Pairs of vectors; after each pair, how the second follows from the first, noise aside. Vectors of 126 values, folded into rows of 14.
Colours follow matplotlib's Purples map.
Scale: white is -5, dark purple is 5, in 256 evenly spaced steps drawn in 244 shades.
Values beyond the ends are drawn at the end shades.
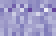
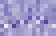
wrapped around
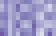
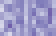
wrapped around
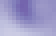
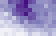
scaled up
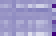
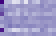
reversed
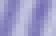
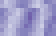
wrapped around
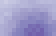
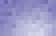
negated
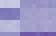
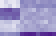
scaled up
